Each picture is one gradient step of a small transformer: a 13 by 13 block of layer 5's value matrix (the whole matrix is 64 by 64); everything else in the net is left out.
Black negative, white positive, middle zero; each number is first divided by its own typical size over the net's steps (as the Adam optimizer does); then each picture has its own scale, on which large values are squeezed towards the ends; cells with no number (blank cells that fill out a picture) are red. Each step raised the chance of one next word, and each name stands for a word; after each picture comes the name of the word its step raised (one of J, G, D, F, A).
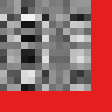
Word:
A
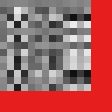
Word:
A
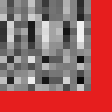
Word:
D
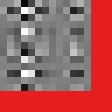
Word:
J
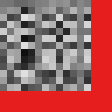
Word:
A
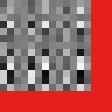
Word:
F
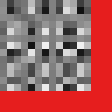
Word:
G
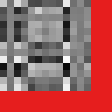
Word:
D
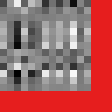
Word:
F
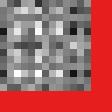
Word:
J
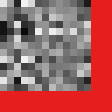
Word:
D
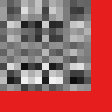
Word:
D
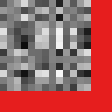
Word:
F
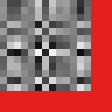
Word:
G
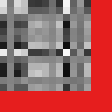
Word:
G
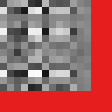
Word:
J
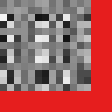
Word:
A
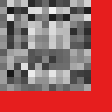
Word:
F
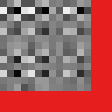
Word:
J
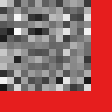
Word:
D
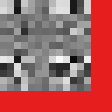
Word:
D
